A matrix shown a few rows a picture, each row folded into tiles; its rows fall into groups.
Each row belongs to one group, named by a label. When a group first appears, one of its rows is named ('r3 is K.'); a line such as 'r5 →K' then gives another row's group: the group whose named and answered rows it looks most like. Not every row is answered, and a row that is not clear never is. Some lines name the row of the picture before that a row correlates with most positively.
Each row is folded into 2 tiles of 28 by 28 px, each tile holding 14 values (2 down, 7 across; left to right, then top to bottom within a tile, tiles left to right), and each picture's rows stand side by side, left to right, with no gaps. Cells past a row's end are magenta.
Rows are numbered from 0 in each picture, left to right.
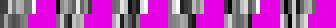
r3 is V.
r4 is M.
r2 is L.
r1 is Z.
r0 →M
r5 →L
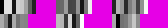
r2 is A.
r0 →Z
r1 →L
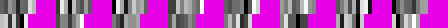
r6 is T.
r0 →L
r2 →Z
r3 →M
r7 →A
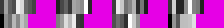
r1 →T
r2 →Z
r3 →Z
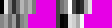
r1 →A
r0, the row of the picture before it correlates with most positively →3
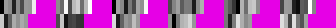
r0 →A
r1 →M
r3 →A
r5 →L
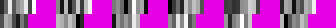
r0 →M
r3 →T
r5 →A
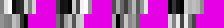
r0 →V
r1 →T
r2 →A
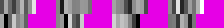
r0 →A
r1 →L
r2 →V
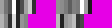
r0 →L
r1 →T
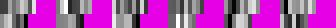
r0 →M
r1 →V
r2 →V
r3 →T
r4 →T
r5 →L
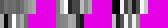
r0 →A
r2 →A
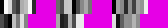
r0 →Z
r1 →L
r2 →A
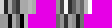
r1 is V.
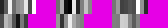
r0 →M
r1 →T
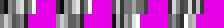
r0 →M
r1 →M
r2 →Z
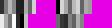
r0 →L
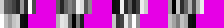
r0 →V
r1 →M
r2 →A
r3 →V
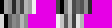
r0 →A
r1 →L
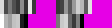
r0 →V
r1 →M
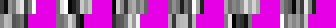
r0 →M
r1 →V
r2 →Z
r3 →T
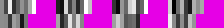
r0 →V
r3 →L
